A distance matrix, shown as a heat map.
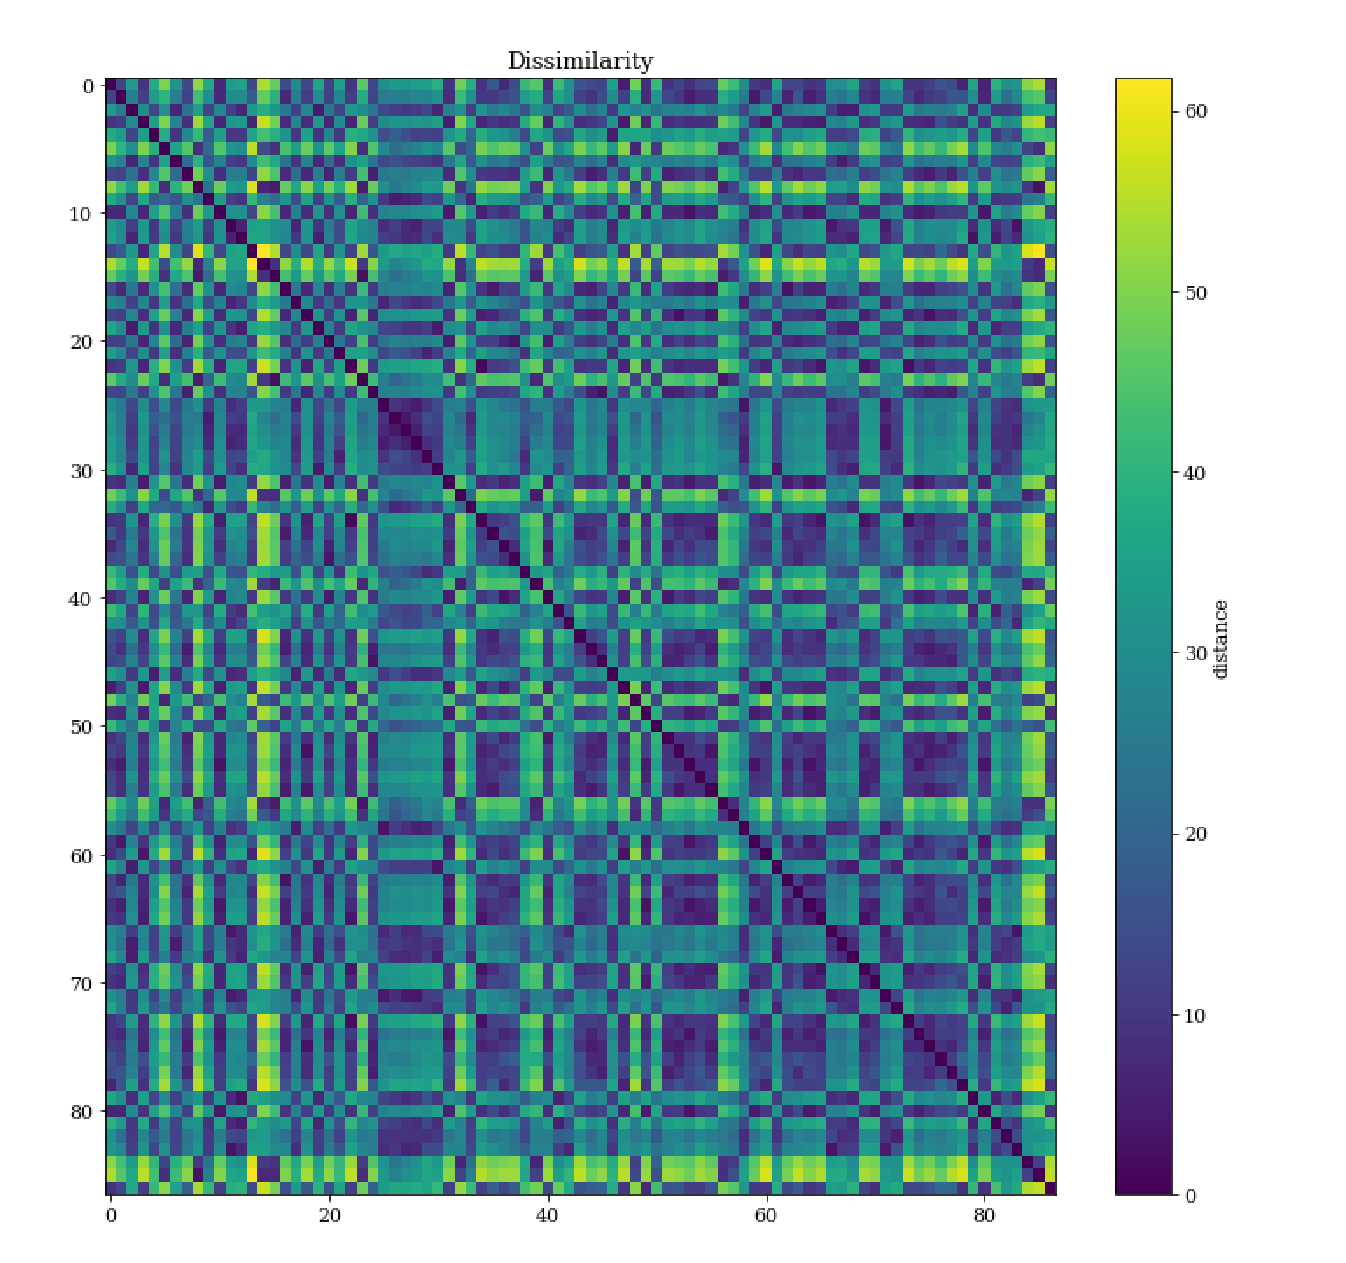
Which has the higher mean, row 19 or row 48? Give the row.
48
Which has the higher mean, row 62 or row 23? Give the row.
23
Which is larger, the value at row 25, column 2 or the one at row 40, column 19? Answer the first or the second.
the second
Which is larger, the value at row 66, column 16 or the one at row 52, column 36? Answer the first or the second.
the first
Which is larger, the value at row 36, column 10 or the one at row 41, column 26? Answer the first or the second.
the second
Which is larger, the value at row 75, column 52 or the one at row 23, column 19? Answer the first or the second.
the second
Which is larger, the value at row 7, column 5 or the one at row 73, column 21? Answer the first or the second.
the first
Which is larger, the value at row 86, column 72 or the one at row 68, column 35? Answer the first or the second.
the first
